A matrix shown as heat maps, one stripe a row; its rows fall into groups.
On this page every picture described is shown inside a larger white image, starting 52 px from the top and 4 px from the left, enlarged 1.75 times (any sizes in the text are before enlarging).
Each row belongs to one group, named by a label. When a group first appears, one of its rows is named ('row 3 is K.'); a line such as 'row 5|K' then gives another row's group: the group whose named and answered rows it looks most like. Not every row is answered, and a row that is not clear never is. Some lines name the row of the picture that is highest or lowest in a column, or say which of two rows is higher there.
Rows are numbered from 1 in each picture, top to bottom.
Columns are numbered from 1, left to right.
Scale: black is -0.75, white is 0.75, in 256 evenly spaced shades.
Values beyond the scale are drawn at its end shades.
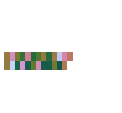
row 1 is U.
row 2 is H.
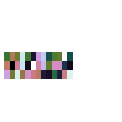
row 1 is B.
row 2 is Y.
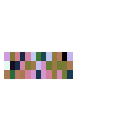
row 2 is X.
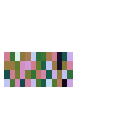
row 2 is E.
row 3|B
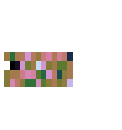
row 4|H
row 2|X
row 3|E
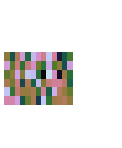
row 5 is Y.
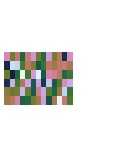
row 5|B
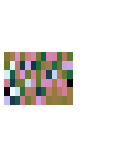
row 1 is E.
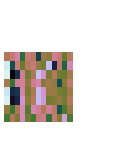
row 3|X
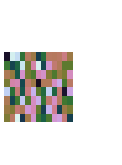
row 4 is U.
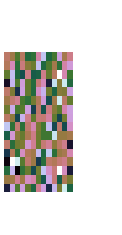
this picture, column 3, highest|13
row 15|E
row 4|B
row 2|H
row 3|U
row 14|U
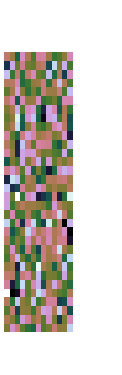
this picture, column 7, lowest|17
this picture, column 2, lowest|28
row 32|H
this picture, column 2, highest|15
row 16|X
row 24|H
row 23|U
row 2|B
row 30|U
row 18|Y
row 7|E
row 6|H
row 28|X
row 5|H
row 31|E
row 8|E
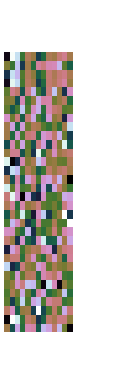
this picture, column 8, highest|22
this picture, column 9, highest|27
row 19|B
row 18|H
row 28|B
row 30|H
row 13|X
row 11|B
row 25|X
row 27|E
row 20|H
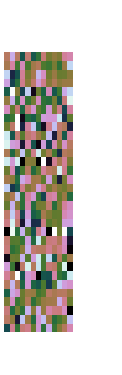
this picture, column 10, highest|21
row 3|X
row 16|X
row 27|U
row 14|U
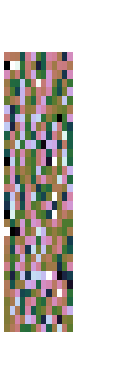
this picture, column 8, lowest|11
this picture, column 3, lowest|21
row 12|B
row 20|Y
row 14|H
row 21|X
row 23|Y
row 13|B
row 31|E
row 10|B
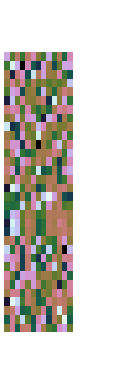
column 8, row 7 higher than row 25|Yes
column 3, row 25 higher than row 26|Yes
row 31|B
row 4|H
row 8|E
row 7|U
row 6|B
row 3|Y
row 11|U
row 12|H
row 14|H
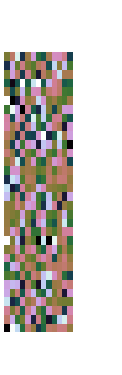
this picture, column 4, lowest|7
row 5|Y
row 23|E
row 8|Y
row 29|X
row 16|X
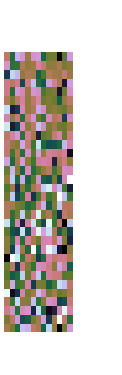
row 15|H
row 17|U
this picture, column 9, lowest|30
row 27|U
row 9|X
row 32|E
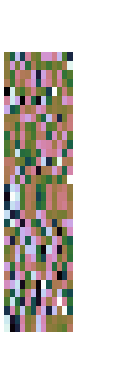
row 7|X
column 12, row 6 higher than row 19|Yes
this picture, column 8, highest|27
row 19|X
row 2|H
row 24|E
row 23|E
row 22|Y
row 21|E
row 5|B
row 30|B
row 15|H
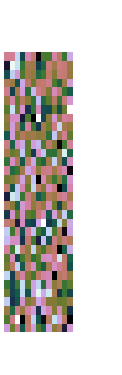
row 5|Y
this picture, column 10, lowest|26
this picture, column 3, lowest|20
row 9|U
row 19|B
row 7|H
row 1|U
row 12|B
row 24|U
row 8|H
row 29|X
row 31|E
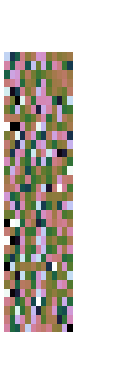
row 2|Y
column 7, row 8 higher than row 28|No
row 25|B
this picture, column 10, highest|25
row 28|X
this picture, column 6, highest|12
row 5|X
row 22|X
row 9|X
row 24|Y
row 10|E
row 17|X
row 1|X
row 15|U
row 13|Y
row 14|H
